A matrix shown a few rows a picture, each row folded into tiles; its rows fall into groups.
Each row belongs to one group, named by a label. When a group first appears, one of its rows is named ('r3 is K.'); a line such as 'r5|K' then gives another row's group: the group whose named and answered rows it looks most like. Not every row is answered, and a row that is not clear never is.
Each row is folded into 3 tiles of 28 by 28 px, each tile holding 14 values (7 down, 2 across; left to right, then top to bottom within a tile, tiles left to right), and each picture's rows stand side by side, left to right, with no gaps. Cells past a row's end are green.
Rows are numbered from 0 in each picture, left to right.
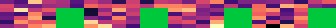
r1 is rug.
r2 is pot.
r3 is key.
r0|pot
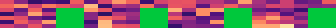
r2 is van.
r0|van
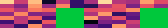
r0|key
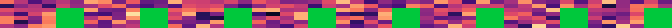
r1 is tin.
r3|tin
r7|key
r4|tin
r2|key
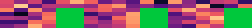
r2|tin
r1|tin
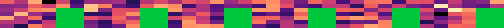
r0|key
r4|pot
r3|tin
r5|van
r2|pot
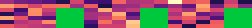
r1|pot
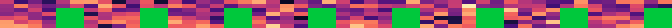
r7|pot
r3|rug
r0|rug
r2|rug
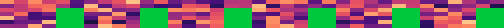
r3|pot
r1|pot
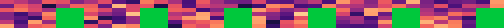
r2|pot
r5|rug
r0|tin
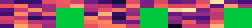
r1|rug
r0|rug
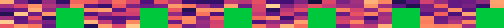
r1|pot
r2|van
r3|van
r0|rug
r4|pot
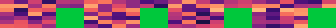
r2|key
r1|key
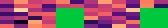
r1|key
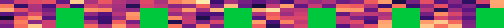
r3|tin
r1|tin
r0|pot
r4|pot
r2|key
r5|rug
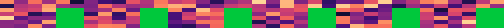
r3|key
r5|van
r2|van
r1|rug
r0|key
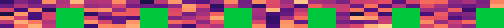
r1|pot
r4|pot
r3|tin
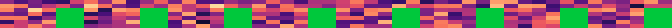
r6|tin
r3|key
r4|van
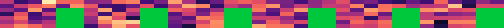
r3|van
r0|rug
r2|tin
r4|van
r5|tin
